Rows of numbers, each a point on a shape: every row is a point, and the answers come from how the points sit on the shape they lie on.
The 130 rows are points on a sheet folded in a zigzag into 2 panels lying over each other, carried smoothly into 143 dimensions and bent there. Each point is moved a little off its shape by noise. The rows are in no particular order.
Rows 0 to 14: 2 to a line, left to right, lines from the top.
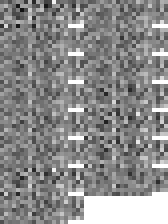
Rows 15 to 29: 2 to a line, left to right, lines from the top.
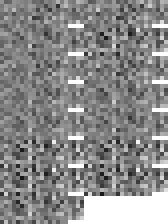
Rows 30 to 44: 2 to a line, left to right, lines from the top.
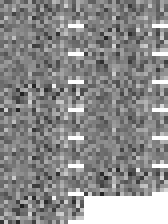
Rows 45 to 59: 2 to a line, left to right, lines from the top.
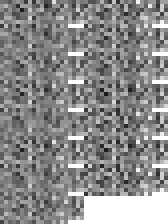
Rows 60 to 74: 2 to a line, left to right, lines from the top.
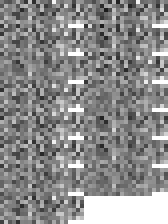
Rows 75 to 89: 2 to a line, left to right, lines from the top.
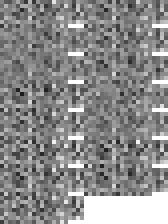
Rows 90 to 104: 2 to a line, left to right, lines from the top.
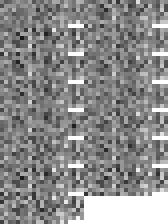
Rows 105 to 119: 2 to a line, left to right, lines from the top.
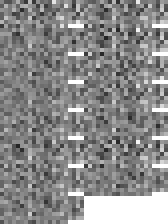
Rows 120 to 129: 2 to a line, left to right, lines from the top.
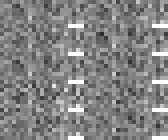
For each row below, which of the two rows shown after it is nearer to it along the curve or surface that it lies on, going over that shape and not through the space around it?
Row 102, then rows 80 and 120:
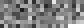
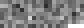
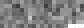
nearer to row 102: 80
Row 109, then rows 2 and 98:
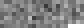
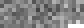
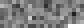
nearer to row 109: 98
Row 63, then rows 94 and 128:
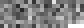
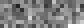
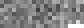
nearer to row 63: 94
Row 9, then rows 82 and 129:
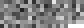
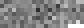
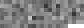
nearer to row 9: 129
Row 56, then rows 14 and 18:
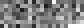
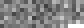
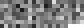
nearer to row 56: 18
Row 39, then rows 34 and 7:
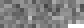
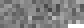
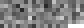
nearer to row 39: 34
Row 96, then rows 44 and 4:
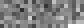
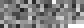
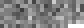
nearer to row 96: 44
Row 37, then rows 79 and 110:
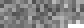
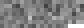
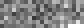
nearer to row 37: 79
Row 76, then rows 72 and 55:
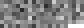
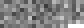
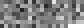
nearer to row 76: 55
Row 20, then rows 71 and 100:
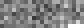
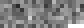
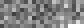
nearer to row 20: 100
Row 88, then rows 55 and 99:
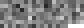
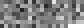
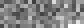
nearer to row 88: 55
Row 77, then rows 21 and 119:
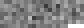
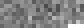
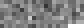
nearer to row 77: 119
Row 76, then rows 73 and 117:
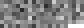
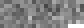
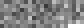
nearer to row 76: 117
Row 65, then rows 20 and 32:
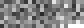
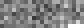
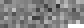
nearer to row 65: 20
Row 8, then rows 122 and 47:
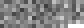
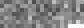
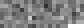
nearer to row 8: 47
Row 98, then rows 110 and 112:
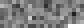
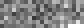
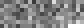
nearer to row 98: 110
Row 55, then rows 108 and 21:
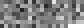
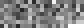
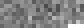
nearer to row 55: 108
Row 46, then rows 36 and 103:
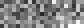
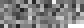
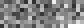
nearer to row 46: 103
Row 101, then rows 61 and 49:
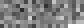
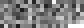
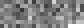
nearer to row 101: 61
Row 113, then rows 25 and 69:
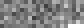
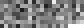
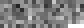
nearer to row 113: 25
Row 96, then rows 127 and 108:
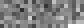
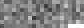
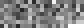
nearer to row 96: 127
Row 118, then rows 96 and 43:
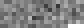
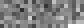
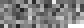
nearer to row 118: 96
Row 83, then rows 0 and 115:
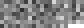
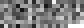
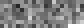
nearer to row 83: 0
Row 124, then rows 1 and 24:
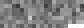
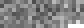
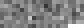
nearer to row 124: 1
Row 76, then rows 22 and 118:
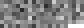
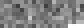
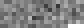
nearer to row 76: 118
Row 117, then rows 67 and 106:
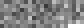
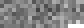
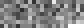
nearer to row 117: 106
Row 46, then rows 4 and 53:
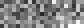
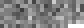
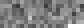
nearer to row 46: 4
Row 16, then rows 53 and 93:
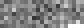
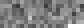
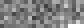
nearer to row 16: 93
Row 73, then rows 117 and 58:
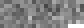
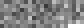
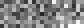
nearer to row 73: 58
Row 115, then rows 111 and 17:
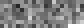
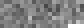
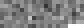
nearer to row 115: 111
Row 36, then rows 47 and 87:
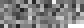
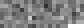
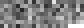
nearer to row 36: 87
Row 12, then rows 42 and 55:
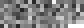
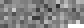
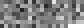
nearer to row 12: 55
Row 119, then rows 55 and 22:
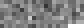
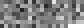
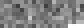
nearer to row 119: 55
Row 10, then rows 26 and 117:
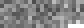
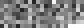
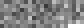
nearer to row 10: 26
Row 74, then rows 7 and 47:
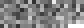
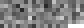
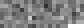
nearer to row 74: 7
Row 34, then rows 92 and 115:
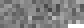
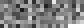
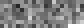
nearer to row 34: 115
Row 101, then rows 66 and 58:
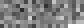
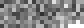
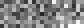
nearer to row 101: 58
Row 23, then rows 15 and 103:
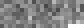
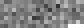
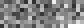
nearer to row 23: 103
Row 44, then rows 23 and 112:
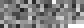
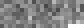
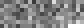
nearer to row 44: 112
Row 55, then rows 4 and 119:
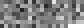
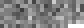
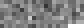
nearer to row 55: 119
